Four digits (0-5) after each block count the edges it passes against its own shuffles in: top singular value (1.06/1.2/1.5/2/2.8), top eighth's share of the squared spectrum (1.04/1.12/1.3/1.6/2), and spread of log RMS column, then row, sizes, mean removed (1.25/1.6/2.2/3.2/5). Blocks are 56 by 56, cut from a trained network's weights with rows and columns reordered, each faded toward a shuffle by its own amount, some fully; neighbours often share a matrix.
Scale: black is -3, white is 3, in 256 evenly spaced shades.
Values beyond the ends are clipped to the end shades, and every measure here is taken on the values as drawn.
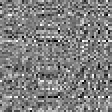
4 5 3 3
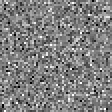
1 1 0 0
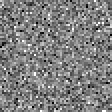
2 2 0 0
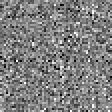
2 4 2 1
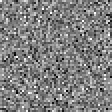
0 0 0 0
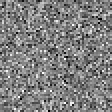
0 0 0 0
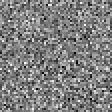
2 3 0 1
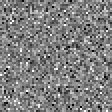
1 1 1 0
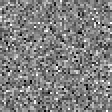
0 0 0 0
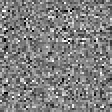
3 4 3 2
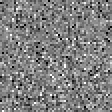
0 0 0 0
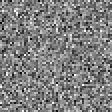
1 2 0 0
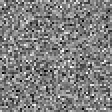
0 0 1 0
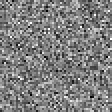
1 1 0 0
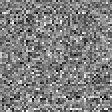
3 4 1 2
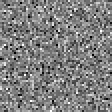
0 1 0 0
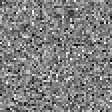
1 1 1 0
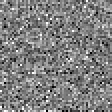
3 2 0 1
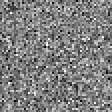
2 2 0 0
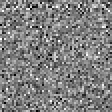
3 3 1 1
